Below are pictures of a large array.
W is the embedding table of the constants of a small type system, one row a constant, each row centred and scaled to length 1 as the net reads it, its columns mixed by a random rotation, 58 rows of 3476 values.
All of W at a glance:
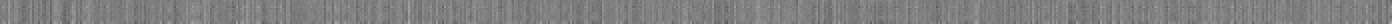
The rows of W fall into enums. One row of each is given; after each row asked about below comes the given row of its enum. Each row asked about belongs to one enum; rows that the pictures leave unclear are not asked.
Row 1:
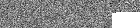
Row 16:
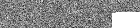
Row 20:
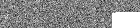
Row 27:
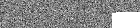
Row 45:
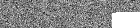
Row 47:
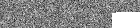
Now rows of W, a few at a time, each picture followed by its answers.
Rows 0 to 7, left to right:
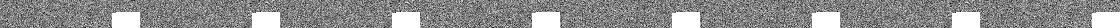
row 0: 45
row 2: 1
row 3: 16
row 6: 1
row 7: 45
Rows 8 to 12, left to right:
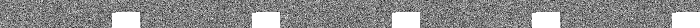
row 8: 16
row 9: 27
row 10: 20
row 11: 45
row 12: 27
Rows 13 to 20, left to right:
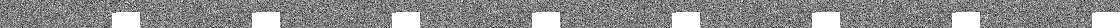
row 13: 1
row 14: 16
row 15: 27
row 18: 16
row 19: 16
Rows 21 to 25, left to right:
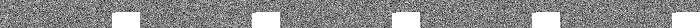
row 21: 20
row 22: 45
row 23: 1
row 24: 27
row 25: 27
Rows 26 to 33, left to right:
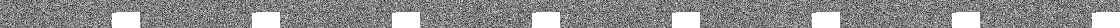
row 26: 45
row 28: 20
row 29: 16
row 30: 20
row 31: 45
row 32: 45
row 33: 47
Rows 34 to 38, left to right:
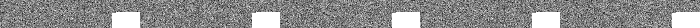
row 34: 27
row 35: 47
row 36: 45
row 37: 27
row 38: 45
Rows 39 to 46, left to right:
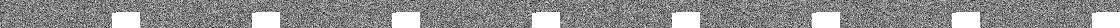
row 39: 27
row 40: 16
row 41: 45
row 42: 1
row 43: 47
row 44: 45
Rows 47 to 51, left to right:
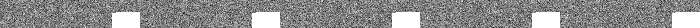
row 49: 16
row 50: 16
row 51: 20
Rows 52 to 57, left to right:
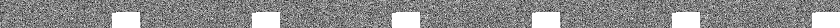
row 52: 27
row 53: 27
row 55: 20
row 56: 27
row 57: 20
